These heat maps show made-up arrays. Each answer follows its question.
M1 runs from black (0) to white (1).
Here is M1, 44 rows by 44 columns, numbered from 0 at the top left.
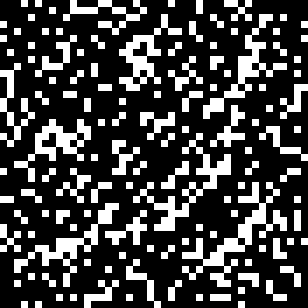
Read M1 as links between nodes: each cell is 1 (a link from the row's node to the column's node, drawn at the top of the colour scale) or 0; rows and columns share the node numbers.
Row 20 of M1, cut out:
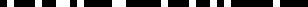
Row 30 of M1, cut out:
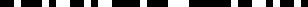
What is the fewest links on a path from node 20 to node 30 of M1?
1
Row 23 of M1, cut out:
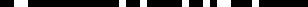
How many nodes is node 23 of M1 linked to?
9
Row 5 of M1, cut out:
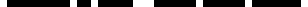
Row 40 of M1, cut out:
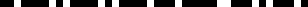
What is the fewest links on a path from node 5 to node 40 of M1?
2
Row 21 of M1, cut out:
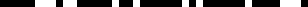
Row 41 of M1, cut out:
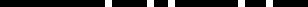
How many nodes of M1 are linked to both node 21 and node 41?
0
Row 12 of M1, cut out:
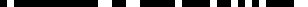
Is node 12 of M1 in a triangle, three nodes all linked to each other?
yes
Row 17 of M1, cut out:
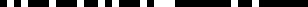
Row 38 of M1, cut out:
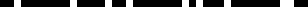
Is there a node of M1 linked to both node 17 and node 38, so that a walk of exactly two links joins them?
no
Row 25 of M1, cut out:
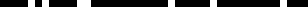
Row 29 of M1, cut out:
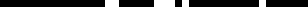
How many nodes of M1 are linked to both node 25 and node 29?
1
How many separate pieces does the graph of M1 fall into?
1
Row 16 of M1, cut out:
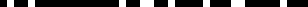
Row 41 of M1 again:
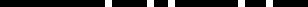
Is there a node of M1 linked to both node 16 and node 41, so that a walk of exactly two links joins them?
yes
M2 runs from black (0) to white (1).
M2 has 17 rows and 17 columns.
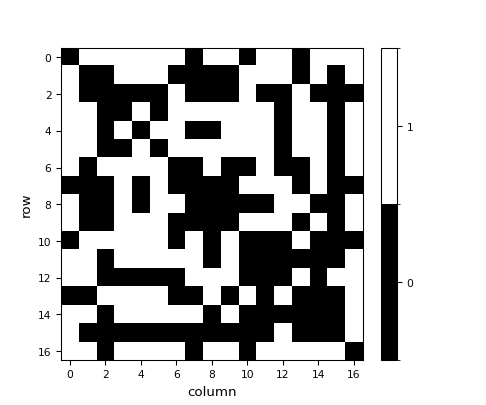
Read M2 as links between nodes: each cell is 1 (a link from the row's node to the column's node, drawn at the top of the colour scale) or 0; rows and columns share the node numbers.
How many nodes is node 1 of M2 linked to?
9
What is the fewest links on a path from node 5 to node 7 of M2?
1
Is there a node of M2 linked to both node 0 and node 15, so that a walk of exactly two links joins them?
yes
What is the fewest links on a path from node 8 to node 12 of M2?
1
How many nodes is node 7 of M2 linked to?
6
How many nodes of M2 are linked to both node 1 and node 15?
3
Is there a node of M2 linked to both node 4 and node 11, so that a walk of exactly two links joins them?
yes
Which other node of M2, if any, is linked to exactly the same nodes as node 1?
node 9
